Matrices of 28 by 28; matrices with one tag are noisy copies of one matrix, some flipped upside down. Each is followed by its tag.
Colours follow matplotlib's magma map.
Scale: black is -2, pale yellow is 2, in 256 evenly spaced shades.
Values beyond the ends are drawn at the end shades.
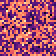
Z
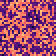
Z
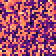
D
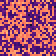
Z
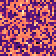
Z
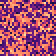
Z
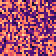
D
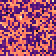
Z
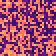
D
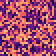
Z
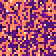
D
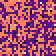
D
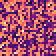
D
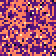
Z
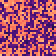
D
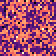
Z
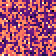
D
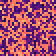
Z
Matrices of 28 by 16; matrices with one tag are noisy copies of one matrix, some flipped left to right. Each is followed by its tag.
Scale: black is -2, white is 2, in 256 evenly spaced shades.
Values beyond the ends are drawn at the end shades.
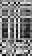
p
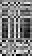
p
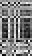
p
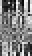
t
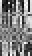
t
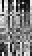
t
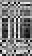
p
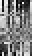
t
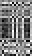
p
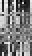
t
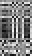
p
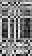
p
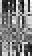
t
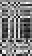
p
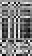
p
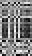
p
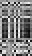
p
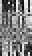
t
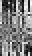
t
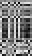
p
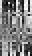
t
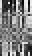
t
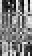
t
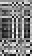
p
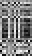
p
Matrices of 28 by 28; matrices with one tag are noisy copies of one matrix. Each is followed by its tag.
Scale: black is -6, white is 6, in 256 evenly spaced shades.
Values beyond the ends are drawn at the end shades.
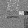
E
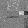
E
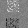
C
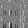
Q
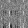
Q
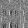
Q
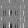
Q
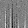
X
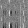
Q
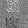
C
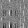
Q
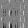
Q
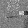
E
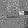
E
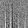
X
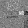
E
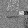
E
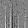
X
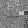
E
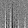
X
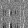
Q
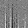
X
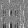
Q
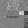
E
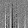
X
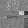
E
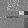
E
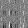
Q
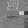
E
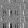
Q
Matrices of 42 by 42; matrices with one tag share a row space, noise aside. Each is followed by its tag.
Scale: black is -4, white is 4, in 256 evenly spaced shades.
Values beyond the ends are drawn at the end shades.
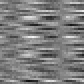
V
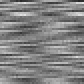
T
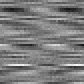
T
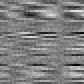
V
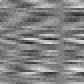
V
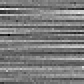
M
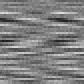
T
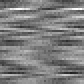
T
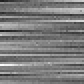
M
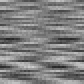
T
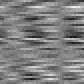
V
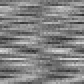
T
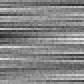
M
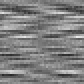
T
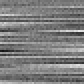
M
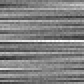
M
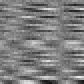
V
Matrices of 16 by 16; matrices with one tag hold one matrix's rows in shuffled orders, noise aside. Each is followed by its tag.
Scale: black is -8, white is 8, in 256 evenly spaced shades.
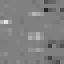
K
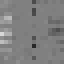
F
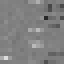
K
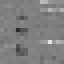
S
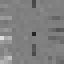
F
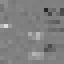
K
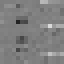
S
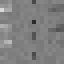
F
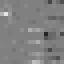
K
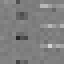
S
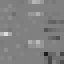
K
